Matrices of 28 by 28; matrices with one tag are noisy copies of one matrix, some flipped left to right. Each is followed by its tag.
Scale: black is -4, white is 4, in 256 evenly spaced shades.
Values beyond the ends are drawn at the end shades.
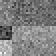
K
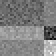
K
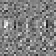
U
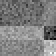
K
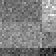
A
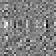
U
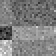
K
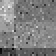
A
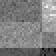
A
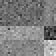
K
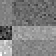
K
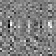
U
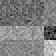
K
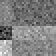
K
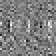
U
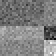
K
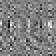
U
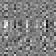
U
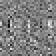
U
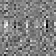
U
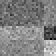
K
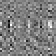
U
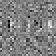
U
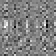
U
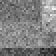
A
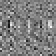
U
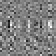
U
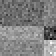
K
